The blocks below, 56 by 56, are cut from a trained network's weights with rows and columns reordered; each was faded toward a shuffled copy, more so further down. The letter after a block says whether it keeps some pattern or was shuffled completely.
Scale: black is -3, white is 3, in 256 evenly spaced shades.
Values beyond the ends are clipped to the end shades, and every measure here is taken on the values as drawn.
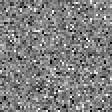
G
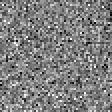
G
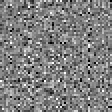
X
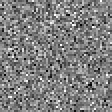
G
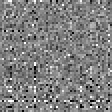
X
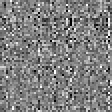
X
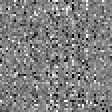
X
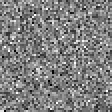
G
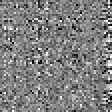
X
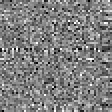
X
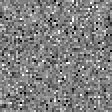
G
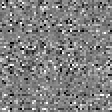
X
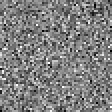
G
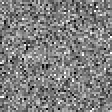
G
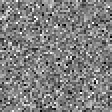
G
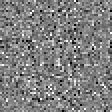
X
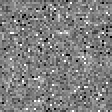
G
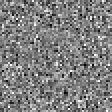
X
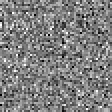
X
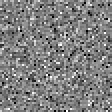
G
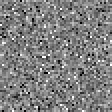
G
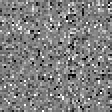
X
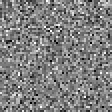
X
